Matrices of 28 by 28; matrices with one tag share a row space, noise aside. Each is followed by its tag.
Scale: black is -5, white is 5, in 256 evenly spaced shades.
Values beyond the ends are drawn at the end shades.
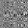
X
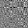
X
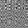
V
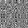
V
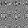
V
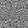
V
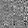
X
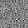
V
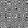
V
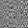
X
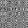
V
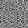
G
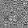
X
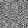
G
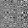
X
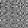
G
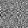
G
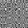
V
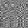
G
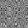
V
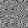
G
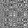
X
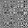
X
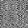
G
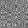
V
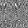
V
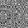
V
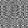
G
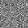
G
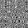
V
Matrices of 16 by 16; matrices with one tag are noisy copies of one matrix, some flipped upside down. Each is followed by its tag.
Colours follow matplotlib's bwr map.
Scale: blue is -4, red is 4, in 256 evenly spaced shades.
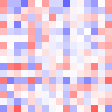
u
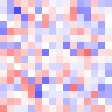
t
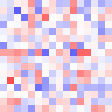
t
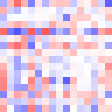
u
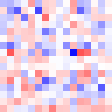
t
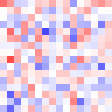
t
